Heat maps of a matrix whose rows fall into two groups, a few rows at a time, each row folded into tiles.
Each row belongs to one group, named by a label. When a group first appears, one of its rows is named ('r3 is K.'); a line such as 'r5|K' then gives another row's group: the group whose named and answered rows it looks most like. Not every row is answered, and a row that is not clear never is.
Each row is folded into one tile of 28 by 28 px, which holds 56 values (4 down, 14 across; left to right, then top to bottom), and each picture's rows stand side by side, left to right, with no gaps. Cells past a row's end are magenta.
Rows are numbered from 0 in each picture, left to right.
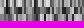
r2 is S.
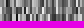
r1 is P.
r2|S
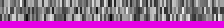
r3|P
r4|P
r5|S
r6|P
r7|S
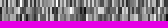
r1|S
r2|P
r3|P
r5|P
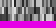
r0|S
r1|S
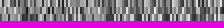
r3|P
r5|P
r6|P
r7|S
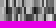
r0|S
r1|S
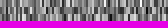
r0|S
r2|S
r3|P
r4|S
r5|S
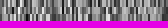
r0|P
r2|S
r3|S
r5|P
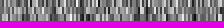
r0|P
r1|P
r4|P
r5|S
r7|S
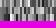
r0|S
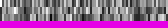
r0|P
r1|P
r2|P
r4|P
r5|S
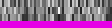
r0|P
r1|S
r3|P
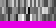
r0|S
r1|P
